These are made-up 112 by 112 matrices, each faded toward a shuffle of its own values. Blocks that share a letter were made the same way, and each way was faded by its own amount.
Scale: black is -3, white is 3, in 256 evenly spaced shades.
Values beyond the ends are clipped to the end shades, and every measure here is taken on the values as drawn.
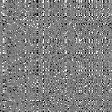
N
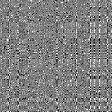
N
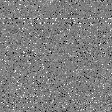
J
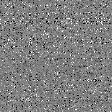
J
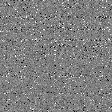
J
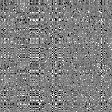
N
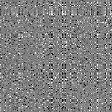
N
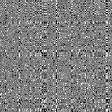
N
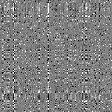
N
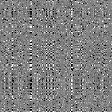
N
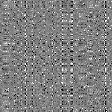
N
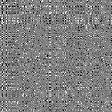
N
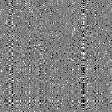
N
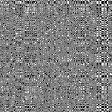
N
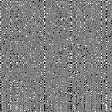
N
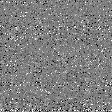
J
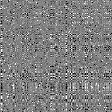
N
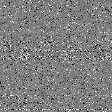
J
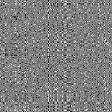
N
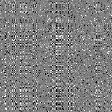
N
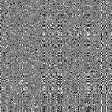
N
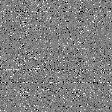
J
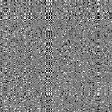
N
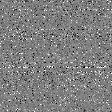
J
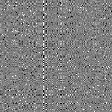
N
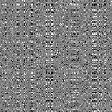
N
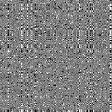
N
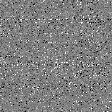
J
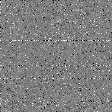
J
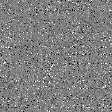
J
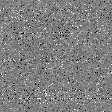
J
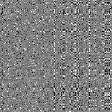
N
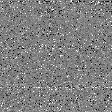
J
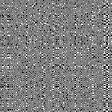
N
